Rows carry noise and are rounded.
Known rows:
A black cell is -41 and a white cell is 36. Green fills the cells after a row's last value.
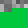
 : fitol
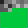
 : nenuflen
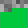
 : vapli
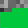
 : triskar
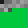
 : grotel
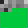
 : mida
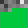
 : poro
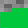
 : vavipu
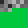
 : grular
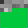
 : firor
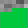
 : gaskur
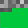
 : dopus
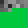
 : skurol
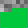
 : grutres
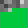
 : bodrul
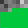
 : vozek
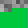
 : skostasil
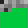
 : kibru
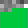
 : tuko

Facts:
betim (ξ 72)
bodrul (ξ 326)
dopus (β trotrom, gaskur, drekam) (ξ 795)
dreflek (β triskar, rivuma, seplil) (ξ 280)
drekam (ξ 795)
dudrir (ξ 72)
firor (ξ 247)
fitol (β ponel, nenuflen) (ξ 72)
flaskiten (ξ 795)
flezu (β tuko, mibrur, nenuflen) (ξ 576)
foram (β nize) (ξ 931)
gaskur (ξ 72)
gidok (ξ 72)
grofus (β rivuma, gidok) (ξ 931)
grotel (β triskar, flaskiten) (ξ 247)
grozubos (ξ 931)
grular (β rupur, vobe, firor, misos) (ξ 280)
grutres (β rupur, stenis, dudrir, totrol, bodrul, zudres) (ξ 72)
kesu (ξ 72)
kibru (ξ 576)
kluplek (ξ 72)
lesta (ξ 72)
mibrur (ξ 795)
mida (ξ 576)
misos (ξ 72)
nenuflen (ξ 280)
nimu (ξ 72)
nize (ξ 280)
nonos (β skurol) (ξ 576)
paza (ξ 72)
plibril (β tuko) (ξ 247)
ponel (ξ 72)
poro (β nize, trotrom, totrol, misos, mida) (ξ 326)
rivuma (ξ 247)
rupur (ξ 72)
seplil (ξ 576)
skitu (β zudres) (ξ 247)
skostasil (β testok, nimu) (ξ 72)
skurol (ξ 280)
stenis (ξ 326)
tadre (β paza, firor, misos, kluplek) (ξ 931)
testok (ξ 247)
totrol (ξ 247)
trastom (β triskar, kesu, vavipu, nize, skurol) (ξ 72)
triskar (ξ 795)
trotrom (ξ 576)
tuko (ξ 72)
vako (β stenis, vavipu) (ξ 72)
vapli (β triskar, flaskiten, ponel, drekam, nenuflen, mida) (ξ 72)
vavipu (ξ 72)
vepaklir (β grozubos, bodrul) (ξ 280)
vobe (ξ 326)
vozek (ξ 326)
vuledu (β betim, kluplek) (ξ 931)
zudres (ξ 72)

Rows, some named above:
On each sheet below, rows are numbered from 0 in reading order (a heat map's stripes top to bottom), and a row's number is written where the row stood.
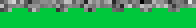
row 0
vuledu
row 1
testok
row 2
grozubos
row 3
kibru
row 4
dreflek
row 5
plibril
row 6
poro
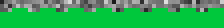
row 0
nenuflen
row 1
vako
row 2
vuledu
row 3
stenis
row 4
nonos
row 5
seplil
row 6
gidok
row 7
rivuma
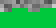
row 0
vako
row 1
ponel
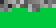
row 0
vepaklir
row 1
vapli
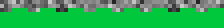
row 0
foram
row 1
vobe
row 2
grofus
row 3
ponel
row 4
skitu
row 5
totrol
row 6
grofus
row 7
skitu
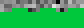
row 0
lesta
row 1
mibrur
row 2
flezu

